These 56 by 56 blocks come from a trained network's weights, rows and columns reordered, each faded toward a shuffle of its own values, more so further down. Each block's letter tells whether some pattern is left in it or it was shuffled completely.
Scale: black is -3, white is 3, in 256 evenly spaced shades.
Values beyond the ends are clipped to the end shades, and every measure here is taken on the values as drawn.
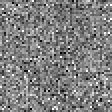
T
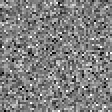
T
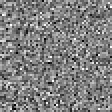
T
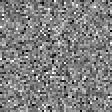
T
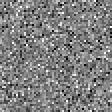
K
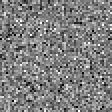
K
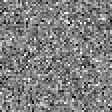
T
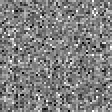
T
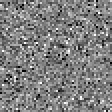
K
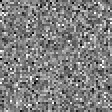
K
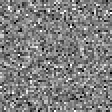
T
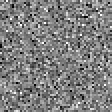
K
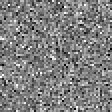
K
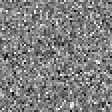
K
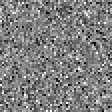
K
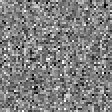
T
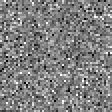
K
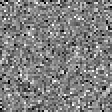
T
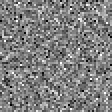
K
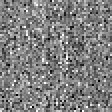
T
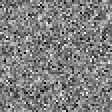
K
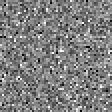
T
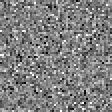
K
